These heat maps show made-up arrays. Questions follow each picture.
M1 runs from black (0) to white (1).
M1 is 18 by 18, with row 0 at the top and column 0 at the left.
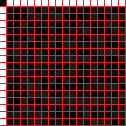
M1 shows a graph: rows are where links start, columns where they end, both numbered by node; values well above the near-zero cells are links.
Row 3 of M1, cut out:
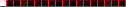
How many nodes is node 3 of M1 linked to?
1
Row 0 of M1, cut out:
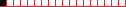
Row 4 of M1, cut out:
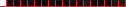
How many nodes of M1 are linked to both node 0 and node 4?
0
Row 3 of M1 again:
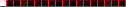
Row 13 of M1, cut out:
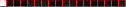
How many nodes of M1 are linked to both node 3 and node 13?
1
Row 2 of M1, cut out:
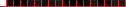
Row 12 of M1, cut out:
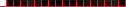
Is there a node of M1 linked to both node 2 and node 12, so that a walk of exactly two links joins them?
yes
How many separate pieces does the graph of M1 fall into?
1
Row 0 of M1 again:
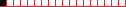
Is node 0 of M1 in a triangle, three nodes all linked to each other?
no
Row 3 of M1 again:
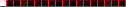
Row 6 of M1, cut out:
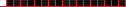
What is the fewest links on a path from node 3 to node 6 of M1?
2
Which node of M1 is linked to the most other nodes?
node 0
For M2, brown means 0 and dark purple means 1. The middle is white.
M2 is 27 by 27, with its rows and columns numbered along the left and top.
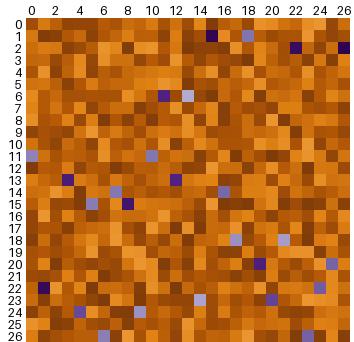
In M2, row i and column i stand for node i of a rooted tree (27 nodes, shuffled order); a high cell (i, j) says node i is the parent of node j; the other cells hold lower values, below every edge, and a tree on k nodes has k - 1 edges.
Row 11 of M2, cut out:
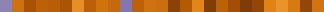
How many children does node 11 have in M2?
2
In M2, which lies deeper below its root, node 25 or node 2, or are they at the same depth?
node 25
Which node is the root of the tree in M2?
2
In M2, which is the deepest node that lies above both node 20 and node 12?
26
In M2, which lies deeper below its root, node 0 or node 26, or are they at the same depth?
node 0
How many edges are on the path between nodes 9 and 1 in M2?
3
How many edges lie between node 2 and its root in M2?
0
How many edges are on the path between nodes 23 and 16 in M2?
2
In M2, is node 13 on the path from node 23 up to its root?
no
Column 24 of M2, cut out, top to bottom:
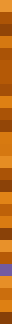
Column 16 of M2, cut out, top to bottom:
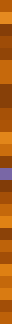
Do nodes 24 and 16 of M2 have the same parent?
no
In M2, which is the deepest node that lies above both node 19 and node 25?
20
